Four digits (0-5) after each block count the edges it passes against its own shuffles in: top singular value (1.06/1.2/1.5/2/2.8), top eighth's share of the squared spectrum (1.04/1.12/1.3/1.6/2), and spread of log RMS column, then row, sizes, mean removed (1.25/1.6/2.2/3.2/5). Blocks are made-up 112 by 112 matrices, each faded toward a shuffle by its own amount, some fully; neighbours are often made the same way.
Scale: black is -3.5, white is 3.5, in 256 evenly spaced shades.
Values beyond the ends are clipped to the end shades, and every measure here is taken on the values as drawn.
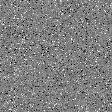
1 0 1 0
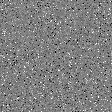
0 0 0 0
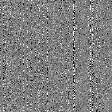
2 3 4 0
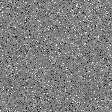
0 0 0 0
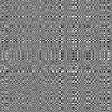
5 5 4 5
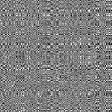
5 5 4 4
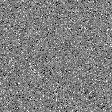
3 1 0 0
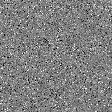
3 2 0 0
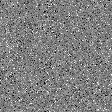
2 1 0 0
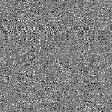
4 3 2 2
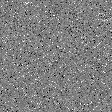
0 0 0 0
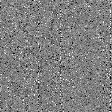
2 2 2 0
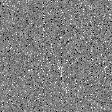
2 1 2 0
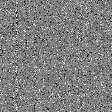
1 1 2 0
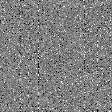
2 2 2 0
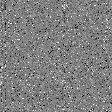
1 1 1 0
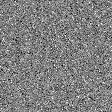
0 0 0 0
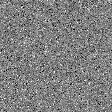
0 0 0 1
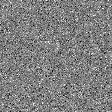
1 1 0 1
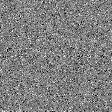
0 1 0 2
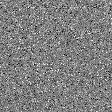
0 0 0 1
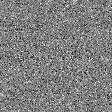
0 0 0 1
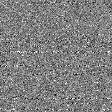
1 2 0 3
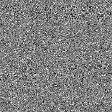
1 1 0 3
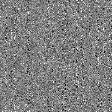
1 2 3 0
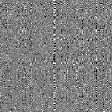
5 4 3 2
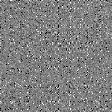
4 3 2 2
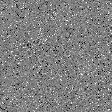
3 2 1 0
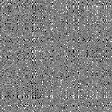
5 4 3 3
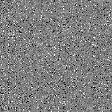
4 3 2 1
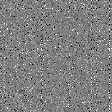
4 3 2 1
